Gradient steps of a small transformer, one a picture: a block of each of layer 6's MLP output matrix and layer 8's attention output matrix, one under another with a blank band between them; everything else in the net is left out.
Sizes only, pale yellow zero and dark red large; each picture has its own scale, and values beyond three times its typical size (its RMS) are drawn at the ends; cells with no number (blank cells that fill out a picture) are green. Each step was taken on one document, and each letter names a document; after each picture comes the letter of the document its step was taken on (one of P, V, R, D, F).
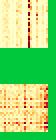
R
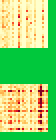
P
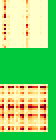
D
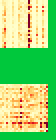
R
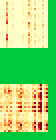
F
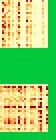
P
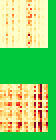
F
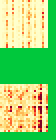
F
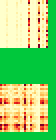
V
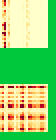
D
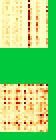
R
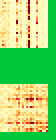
R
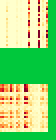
V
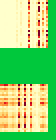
V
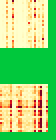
F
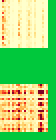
P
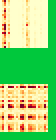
D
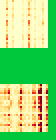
F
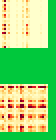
D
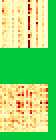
R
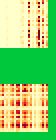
V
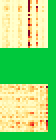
R
